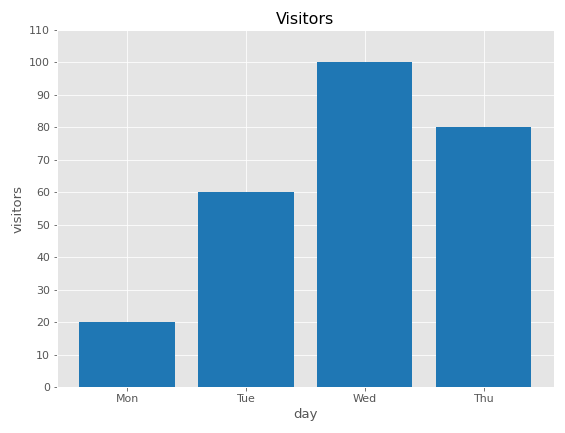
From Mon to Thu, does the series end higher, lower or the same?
higher
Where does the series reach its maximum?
Wed
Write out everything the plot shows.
Title: Visitors
x-axis: day, ticks Mon Tue Wed Thu
y-axis: visitors, ticks 0 10 20 30 40 50 60 70 80 90 100 110
Values:
20 60 100 80
